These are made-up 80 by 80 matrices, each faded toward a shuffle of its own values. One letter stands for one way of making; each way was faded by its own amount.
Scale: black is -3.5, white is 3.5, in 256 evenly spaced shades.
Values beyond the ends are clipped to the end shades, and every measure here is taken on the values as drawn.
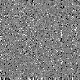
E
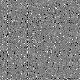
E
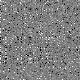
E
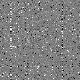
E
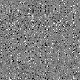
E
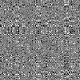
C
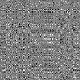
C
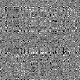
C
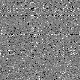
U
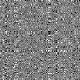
C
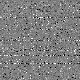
U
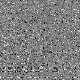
U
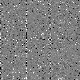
E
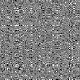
C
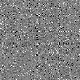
E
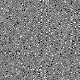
E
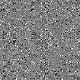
E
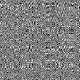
C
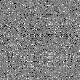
U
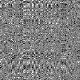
C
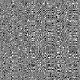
C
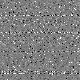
U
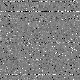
U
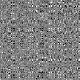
C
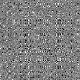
C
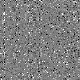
E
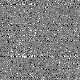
U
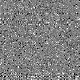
U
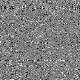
U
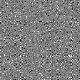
E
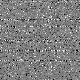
U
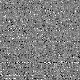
U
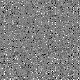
E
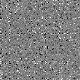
E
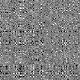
C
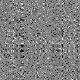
E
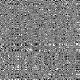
C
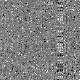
E
